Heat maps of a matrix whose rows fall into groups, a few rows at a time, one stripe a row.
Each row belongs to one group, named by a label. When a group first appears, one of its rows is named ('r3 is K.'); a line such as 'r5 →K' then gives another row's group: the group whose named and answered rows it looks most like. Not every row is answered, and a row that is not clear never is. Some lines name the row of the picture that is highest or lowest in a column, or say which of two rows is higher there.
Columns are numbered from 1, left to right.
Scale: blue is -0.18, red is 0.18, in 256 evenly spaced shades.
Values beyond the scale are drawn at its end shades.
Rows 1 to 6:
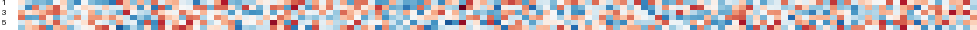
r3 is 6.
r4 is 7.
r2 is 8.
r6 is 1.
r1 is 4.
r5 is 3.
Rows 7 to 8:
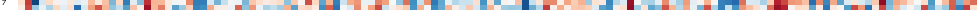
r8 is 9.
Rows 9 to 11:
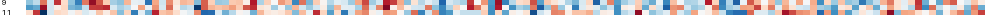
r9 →3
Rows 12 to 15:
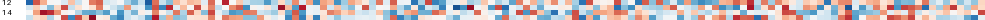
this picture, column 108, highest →12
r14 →6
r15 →1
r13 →3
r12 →1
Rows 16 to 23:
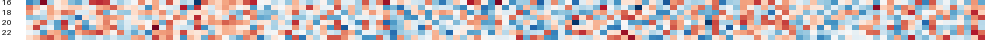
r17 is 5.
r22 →7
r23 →6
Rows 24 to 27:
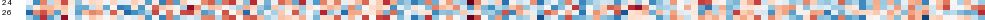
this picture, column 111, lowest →27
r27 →8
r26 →1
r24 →8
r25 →6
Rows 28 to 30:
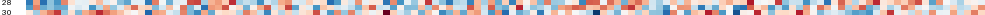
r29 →4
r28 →1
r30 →5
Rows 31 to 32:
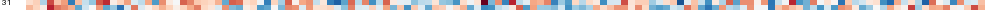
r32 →6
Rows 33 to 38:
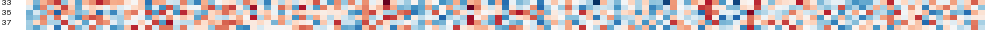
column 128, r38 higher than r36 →No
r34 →8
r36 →3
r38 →4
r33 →5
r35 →4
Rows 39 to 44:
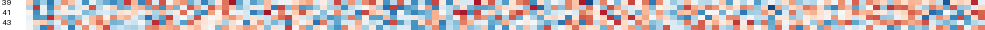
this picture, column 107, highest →41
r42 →7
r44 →7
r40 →1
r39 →4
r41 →4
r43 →1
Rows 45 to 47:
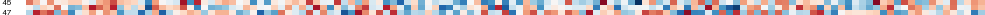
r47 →1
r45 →5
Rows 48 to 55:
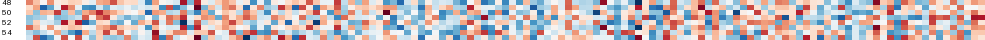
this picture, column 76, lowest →51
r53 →5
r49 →8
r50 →5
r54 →7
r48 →5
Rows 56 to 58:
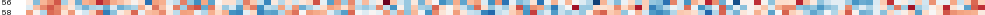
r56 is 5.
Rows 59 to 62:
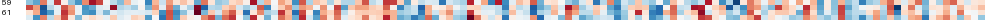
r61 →8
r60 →8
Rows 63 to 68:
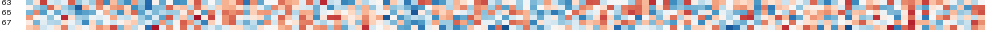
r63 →1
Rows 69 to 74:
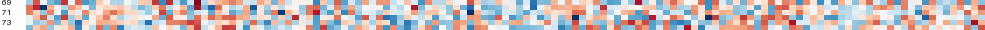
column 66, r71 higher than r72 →Yes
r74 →1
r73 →7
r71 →5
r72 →9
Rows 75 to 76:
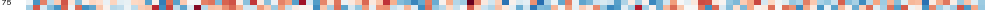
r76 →9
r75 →8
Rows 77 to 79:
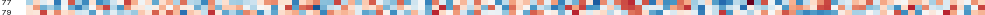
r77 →4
